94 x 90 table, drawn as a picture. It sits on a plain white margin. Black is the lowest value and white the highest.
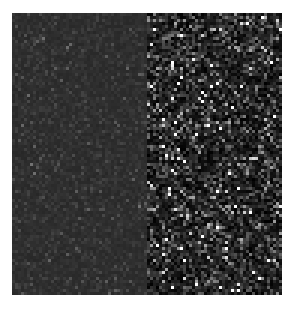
Grain: fine. Average level on the scale: 20%. Seam: vertical, 50% of the way across, the left part calmer. Mirror symmetry: none.
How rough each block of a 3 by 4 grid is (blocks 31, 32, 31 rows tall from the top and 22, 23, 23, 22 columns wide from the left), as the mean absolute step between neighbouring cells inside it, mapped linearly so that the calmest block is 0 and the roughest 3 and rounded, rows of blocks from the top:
0033
0033
0033
